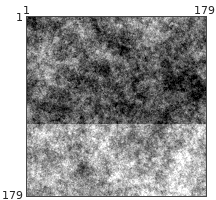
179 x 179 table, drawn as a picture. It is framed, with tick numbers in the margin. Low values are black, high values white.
Average level on the scale: 50%. Seam: horizontal, 60% of the way down, the bottom part higher. Ninth with the highest average: bottom right. Stripes: none.
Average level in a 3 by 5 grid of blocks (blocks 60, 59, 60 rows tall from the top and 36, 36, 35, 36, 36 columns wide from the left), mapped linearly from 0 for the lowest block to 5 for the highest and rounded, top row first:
1 1 0 1 0 | 1 1 0 0 0 | 4 3 4 4 5
